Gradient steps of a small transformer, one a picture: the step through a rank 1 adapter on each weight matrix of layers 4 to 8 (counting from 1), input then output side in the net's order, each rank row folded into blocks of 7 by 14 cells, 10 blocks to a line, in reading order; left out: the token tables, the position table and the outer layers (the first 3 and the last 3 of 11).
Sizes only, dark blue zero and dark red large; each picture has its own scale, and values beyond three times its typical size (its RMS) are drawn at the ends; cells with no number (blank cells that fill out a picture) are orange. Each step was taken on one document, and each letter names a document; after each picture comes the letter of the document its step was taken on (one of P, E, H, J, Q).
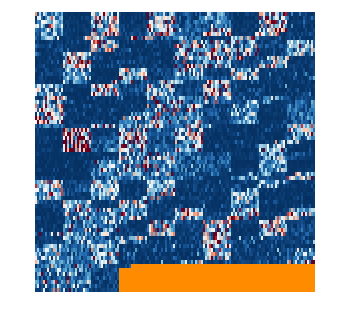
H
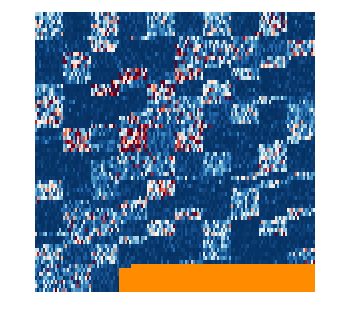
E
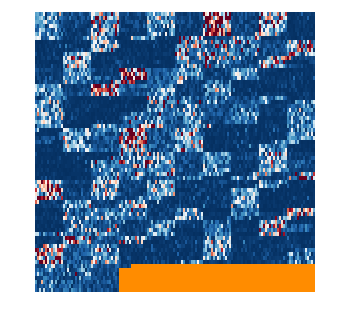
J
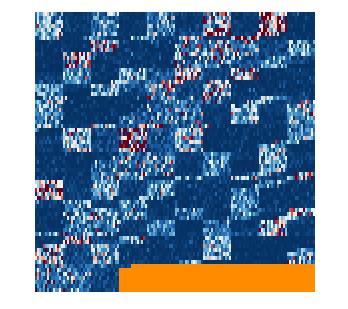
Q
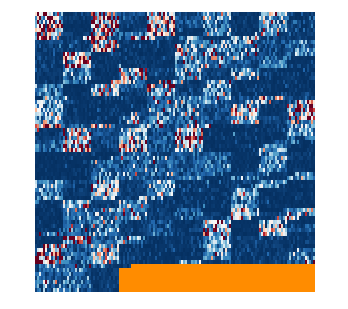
H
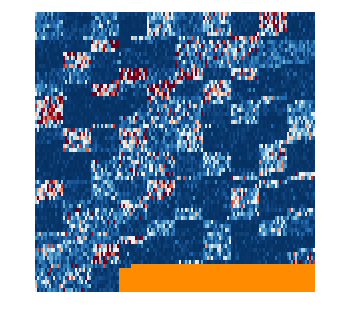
Q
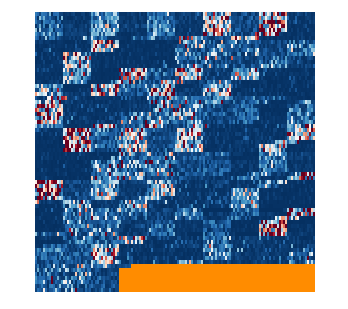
J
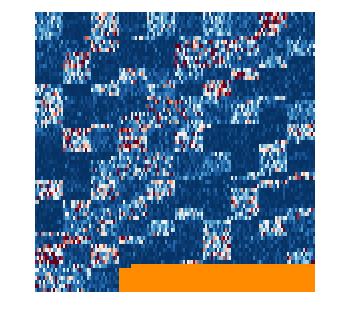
H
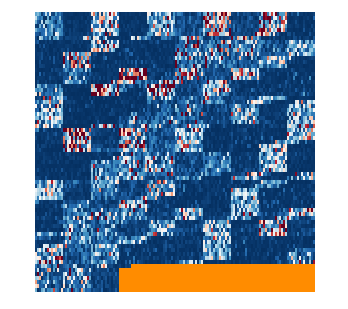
Q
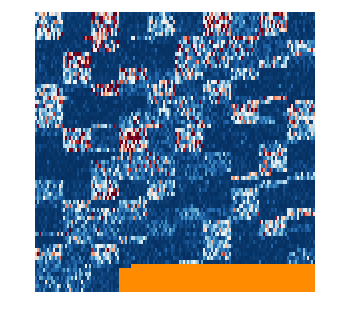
E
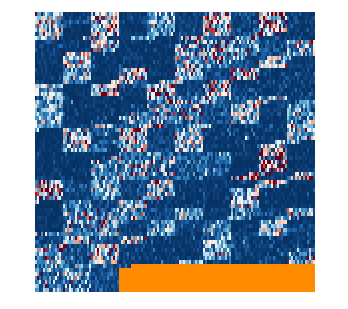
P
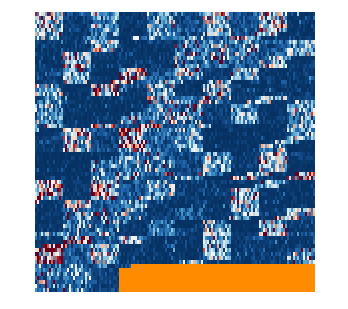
Q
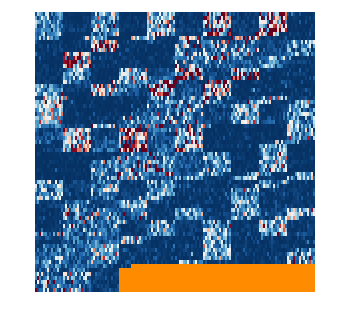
Q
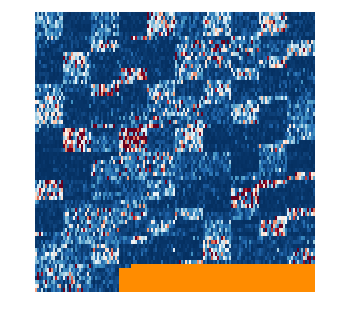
P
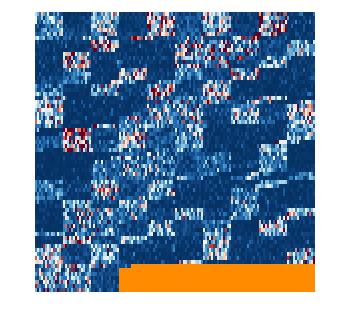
H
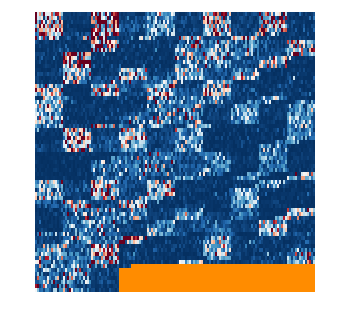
P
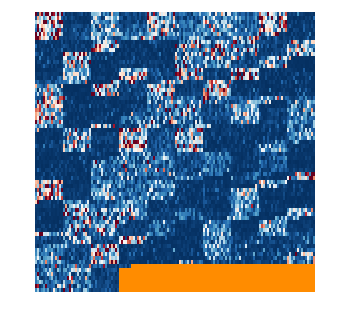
P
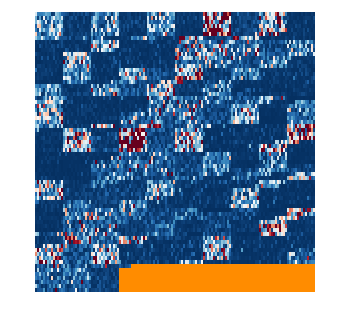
J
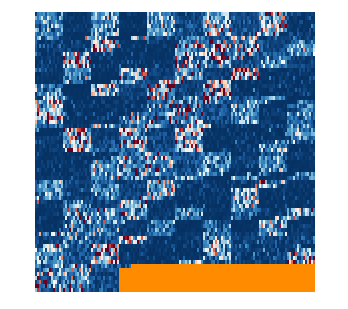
P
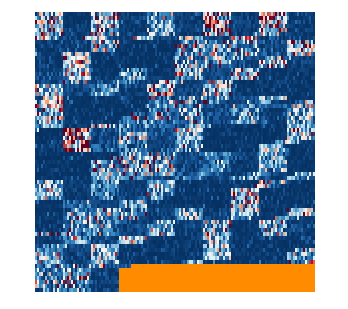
H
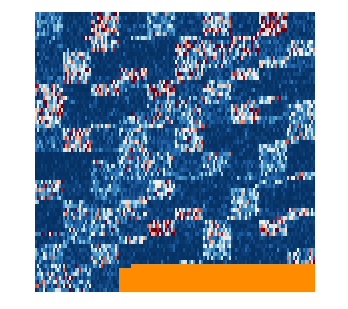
H
